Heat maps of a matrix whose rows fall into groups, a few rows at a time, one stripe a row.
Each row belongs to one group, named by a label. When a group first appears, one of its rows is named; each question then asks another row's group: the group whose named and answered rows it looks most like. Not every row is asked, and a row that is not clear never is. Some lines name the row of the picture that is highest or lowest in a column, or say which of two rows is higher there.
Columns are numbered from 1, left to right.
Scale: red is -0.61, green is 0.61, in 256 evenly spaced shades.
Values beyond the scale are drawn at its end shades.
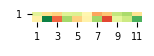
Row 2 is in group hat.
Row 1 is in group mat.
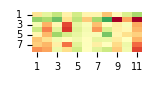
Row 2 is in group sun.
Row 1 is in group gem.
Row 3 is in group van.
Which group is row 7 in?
van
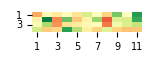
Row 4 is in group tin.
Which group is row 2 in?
hat
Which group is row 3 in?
hat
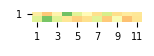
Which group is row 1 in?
tin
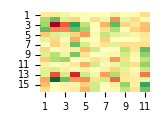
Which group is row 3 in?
tin
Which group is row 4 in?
tin
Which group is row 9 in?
hat
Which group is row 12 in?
hat
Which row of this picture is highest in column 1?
4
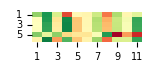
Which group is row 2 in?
hat
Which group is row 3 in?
hat
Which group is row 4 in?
hat
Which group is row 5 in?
sun
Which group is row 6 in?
hat
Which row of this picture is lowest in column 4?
1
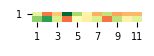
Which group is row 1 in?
tin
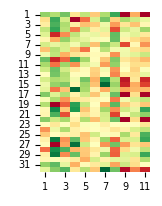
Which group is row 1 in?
sun
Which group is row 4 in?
gem
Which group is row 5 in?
tin
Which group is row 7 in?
sun
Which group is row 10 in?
tin
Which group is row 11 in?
van
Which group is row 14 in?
sun
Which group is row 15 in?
sun
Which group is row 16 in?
tin
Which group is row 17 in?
sun
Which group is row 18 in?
hat
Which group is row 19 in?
tin
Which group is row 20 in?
hat
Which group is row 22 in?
sun
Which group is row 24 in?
gem
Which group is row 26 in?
hat
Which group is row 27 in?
tin
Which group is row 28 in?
gem
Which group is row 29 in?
hat
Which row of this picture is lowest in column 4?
2
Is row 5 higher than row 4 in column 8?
Yes
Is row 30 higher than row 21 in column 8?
Yes
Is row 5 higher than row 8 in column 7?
No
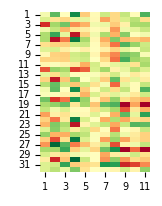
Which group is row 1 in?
hat
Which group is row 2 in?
mat
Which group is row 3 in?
gem
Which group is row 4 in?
hat
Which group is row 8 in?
hat
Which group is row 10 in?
mat
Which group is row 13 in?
van
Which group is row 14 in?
tin
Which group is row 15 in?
gem
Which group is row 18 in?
tin
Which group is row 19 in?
sun
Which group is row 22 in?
tin
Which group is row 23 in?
gem
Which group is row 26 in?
tin
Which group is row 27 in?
gem
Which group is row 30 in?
tin
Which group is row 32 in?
hat
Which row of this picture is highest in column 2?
27
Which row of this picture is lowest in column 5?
12
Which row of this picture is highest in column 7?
31
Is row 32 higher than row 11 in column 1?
Yes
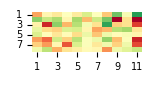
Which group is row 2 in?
sun
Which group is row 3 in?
van
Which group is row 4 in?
mat
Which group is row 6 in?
van
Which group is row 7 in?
van
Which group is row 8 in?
hat
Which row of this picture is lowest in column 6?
2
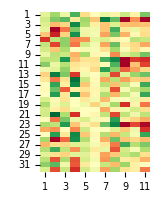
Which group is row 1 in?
hat
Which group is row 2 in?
sun
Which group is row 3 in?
tin
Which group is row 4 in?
tin
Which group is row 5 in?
tin
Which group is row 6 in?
gem
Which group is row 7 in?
van
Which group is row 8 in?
van
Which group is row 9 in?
gem
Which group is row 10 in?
sun
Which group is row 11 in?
sun
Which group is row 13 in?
gem
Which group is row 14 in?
tin
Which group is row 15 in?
hat
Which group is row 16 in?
hat
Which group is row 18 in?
mat
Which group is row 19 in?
sun
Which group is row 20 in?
mat
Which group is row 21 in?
gem
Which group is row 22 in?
van
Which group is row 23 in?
sun
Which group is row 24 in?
van
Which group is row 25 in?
hat
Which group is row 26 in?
tin
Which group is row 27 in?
mat
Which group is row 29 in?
mat
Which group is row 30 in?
van
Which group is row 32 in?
van
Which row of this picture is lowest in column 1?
6
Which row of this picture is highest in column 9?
27
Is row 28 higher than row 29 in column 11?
Yes
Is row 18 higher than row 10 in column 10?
Yes
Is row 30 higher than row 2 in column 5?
No
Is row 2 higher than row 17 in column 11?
No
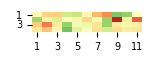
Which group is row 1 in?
mat
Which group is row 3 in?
tin
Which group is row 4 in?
tin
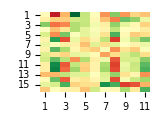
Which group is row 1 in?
tin
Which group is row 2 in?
mat
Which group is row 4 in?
tin
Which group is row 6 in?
hat
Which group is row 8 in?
gem
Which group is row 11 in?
hat
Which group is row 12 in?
hat
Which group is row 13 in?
van
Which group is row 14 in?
hat
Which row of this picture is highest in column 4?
1
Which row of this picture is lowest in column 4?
10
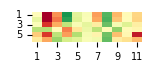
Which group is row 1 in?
tin
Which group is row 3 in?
tin
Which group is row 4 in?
gem
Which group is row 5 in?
van
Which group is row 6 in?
van
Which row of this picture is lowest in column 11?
5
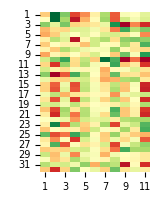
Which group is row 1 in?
gem
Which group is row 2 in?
gem
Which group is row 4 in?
mat
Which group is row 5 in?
van
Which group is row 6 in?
gem
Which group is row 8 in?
van
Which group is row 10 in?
sun
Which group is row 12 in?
mat
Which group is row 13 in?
tin
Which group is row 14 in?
mat
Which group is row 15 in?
van
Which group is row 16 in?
van
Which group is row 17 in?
hat
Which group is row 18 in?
van
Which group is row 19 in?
hat
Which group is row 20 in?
van
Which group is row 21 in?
van
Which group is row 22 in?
gem
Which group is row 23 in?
hat
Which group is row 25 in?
tin
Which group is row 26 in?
van
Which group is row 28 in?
mat
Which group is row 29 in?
van
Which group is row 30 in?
tin
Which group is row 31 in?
sun
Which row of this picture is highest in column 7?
10
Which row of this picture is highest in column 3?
10
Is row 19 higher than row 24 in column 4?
Yes
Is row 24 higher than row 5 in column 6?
Yes
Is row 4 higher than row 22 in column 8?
No
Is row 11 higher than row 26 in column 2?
No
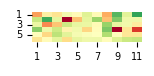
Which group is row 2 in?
gem
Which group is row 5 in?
van
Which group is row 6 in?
gem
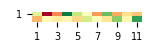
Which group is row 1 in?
tin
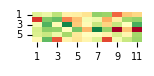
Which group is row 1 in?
sun
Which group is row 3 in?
hat
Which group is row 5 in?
hat
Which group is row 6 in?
hat
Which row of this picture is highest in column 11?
3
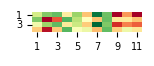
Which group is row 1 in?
sun
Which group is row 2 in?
tin
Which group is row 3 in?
sun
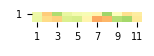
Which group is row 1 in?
van
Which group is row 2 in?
mat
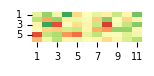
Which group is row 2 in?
van
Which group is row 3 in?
hat
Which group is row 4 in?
mat
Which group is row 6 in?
gem
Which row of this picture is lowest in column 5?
5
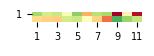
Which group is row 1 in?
sun
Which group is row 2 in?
mat
